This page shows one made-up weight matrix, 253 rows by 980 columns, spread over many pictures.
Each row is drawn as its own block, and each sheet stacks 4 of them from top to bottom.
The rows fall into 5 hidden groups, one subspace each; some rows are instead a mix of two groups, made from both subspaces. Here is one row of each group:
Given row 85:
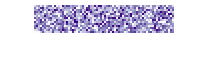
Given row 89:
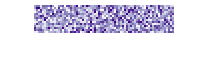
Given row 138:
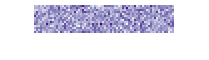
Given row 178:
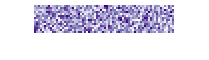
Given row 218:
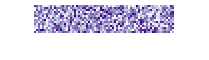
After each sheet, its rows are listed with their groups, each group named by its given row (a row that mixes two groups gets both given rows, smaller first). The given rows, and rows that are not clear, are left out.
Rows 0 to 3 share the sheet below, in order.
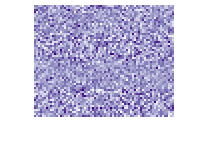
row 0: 138
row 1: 89
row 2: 138
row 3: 138
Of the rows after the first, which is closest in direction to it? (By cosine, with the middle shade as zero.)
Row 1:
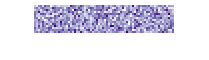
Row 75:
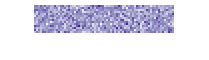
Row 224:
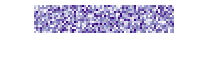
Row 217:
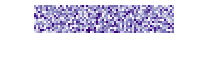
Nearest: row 217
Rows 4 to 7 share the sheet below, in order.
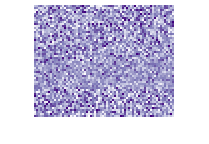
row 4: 138
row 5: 89
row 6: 85
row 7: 89
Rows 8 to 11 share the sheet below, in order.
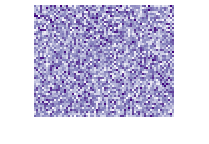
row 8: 218
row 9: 218
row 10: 178
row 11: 89
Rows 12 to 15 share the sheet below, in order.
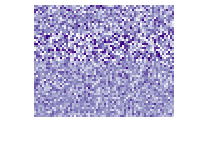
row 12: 138
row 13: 178
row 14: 178
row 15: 89
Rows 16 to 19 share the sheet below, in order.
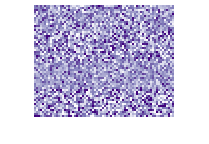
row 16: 138
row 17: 178
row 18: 178
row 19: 85
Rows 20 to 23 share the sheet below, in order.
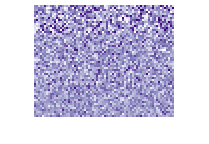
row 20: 178
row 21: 85
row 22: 89
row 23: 178
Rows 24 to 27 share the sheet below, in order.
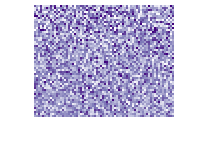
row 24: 218
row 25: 218
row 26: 178
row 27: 218
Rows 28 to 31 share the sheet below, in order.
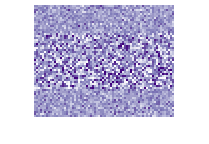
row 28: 138
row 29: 178
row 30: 85
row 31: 218
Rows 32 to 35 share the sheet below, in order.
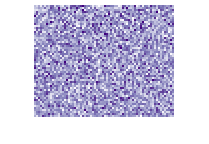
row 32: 138
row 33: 178
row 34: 89
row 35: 178
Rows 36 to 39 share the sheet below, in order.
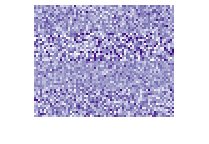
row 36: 218
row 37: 89 and 138
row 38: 89
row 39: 218
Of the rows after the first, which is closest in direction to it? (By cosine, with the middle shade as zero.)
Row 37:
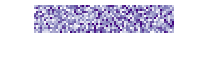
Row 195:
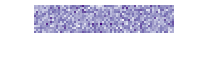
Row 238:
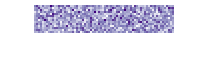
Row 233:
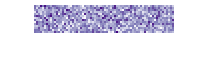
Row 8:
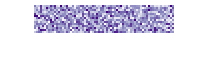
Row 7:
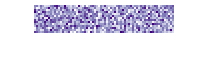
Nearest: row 195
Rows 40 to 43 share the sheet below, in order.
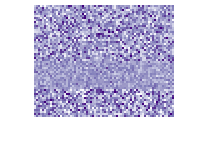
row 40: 85
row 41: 89 and 138
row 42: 218
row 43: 85 and 138
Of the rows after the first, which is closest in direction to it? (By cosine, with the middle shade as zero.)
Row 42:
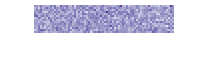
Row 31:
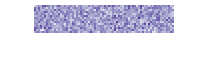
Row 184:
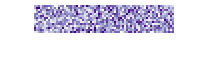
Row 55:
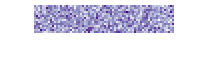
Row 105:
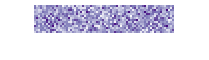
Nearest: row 55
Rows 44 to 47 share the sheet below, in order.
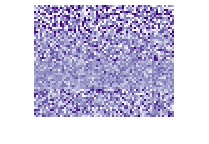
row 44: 89 and 178
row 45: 178 and 218
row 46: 85
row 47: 138
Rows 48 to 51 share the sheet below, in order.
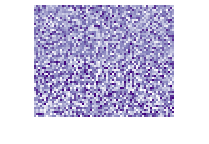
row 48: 218
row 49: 89
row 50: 89
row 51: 89 and 218
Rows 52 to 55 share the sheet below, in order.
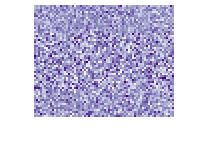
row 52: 218
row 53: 89 and 178
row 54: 85
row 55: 178 and 218
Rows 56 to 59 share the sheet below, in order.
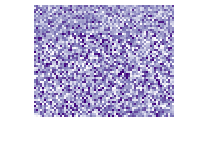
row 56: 85 and 138
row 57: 218
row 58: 178
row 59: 85
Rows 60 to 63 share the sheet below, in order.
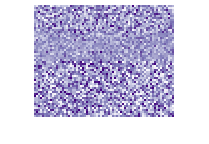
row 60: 89
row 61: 138
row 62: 218
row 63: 138
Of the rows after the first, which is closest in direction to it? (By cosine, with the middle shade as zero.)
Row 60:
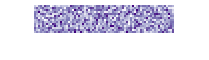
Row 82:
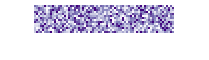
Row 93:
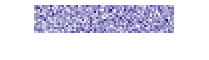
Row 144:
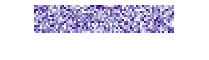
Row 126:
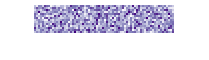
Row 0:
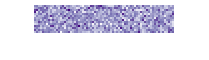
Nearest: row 126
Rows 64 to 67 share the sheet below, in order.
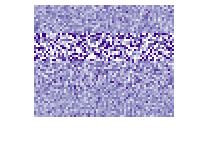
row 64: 178
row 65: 218
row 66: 89
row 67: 89
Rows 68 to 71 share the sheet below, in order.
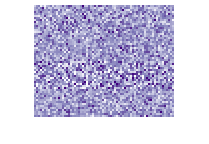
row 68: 85
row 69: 138 and 178
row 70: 138
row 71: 85
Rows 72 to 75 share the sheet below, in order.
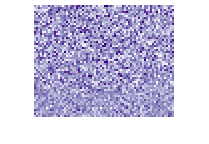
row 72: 138 and 178
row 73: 85 and 218
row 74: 178
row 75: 138
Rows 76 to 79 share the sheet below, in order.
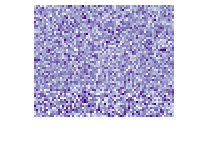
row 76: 85
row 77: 85
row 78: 89
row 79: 85 and 89
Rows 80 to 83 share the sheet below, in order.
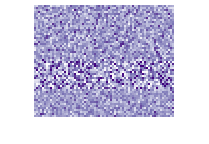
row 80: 89
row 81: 178
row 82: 178
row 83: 218
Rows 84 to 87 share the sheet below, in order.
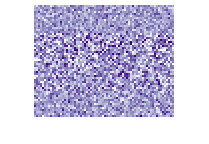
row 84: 89
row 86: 178
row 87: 178
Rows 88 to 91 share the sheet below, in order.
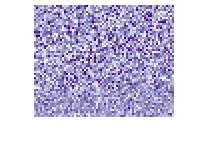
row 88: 85
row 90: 85
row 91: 89
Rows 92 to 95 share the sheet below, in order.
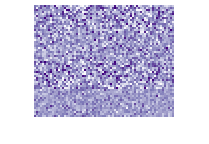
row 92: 85 and 138
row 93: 89
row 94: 85
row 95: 138
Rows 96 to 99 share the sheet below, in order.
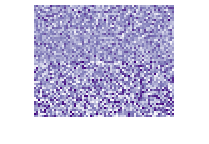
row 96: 89
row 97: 218
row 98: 138
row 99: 218
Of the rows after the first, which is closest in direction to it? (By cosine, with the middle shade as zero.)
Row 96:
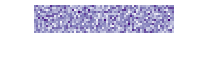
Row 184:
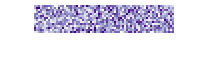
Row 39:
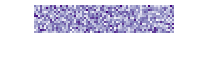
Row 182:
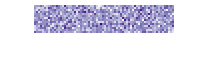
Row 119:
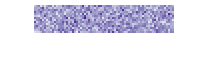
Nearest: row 182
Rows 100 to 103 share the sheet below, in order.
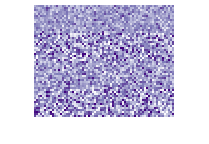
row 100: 178
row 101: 138 and 218
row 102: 85
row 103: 178
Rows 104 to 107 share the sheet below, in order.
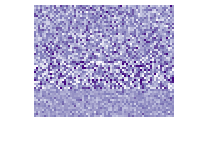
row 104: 218
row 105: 218
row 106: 138
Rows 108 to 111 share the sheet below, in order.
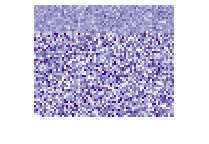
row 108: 85
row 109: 89
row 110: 85
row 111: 85
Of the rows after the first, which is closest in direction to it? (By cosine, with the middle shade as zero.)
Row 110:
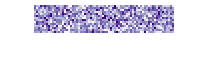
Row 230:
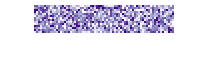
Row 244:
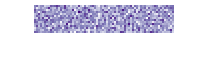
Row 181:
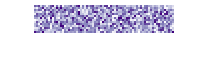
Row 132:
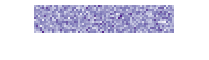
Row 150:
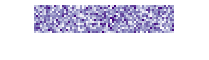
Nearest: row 150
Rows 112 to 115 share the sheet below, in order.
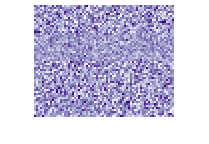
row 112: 85
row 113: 178
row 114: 89 and 178
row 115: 89 and 178
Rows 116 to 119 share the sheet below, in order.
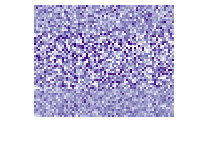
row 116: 85 and 138
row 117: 138 and 218
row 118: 85
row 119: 85
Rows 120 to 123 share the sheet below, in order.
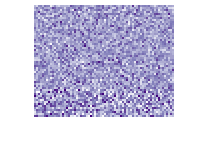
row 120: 89
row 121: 85
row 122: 138
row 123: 89
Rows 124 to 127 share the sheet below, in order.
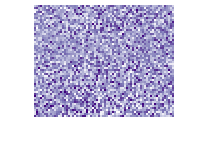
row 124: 89 and 138
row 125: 218
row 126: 89
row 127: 89 and 138
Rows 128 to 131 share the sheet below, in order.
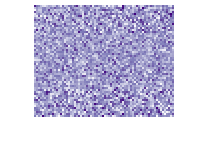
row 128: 218
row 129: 85
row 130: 85
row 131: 178
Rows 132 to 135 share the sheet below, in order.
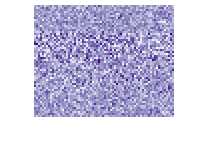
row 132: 85 and 178
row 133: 218
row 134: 89 and 138
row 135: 178
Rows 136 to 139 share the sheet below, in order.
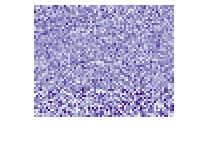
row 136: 89
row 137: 85 and 218
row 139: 138
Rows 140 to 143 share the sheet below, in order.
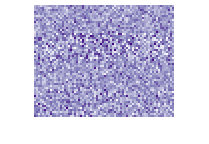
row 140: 85 and 178
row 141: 218
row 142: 89
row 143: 89 and 178
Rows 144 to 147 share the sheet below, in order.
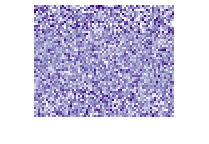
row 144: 138
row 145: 85
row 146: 178
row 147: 218
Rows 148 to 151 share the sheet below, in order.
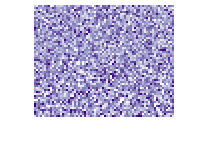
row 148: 89 and 178
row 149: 85
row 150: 85 and 178
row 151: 178
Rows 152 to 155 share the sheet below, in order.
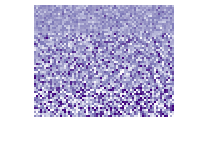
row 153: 89 and 178
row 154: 178
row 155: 138
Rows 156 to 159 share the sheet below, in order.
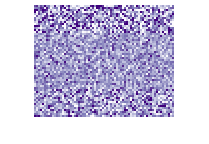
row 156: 138
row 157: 178
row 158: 89
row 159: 85
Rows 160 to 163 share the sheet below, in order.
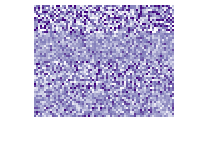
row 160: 218
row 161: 85 and 138
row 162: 89
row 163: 138 and 178
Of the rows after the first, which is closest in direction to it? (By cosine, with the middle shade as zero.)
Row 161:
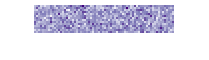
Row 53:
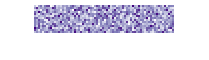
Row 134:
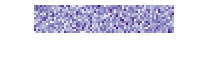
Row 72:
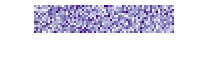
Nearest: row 72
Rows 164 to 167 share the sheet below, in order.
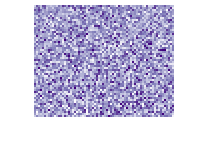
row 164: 218
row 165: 85
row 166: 89
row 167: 138
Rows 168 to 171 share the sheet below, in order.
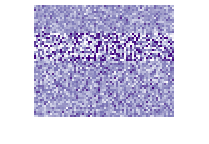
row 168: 178 and 218
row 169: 89
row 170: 218
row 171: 89
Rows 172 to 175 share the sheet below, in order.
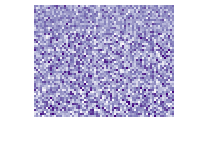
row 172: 89
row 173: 178
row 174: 178
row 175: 218
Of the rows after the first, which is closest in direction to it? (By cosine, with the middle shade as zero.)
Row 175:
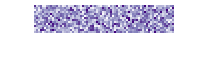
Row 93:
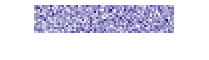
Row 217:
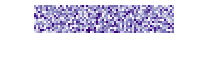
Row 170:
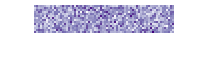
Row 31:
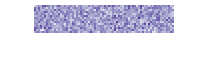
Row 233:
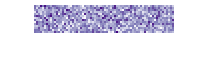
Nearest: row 217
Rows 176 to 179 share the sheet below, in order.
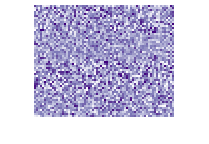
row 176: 218
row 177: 218
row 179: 85
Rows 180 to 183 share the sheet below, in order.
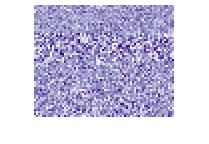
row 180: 138
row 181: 178
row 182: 89 and 138
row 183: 138
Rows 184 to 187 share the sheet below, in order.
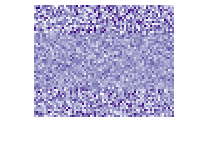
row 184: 89
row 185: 218
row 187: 89 and 138
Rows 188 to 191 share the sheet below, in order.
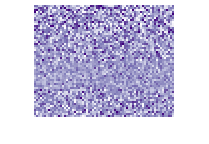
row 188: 138
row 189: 178
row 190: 89
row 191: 138
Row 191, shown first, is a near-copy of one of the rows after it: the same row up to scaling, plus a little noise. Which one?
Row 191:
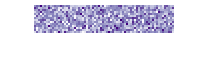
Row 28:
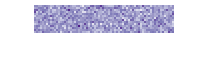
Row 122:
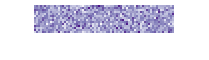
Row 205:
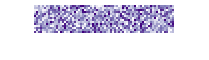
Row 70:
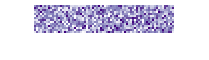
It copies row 70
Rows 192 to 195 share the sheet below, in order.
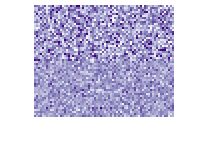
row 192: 178
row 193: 85
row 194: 89 and 178
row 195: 138
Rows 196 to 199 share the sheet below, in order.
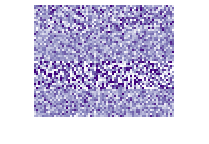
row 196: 138 and 178
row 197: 178 and 218
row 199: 85 and 89
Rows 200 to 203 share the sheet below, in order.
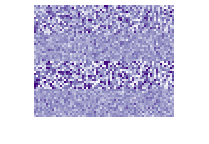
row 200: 178
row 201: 178
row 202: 178
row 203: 218
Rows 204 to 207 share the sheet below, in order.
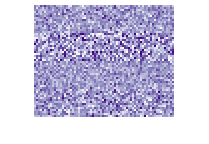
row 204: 85
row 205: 138
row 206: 218
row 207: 85
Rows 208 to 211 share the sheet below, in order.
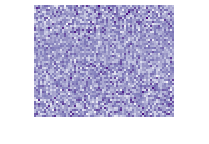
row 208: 89
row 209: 89
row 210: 218
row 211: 218
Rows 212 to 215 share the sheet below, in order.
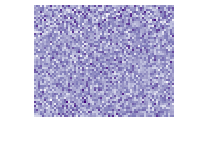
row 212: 85 and 89
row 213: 138 and 218
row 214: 218
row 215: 85
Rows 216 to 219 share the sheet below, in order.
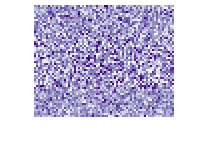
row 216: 178
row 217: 89 and 218
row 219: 85
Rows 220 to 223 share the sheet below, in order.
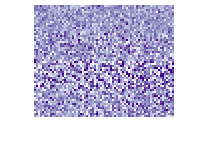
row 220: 138
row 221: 89 and 178
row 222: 218
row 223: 218
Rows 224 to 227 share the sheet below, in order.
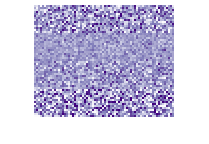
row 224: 85 and 138
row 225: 85
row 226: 85
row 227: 85
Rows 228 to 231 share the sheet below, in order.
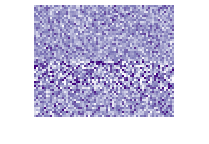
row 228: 178
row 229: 89 and 218
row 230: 138
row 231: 178
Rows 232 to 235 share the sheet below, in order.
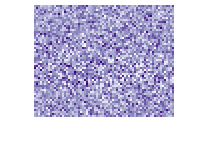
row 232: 85
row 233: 85
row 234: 138
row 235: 85 and 218
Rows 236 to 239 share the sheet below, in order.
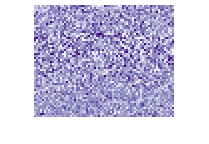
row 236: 138
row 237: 138
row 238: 89
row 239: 138 and 218
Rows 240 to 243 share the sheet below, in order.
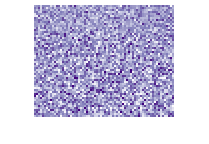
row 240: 218
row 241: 89
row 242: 85
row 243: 138
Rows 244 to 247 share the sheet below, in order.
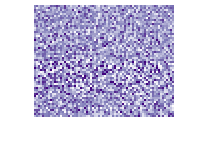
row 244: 89
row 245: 89
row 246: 89
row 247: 138
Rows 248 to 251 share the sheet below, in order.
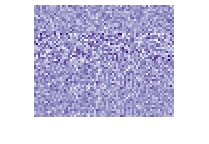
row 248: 218
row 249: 138 and 218
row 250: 89
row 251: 89
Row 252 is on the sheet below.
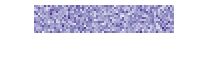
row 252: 178
